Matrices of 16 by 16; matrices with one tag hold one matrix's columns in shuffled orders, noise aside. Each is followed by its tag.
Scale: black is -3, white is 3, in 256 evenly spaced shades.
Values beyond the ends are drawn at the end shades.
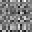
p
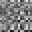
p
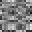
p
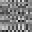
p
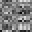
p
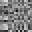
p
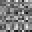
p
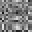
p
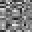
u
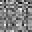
u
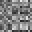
p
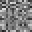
u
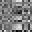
p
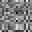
p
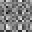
p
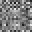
u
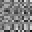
p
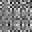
u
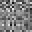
u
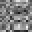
p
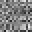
p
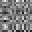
p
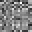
u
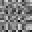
p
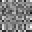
p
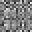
u
